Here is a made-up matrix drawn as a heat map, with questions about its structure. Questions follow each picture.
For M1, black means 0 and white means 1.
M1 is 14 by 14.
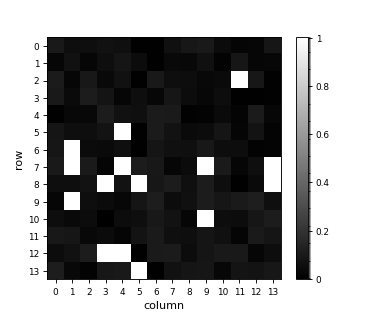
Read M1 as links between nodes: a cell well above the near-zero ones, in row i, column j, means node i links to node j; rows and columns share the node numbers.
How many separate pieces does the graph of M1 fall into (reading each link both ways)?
3
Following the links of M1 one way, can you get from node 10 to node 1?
yes
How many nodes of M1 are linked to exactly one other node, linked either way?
4
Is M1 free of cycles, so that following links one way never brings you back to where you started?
yes
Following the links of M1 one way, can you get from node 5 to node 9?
no
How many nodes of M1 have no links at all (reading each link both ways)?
1
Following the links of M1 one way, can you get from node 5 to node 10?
no
